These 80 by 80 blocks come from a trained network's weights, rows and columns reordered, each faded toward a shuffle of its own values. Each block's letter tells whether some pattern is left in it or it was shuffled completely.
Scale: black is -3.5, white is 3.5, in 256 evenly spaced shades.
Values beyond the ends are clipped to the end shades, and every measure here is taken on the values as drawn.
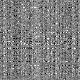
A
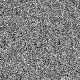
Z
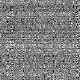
A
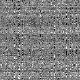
A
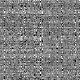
A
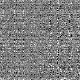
A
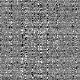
A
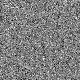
Z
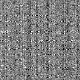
A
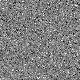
Z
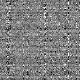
A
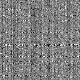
A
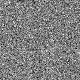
Z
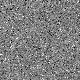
Z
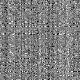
A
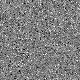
Z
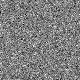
Z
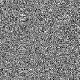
A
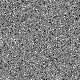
Z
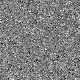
Z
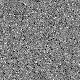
Z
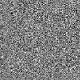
A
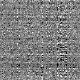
A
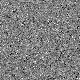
Z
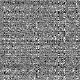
A
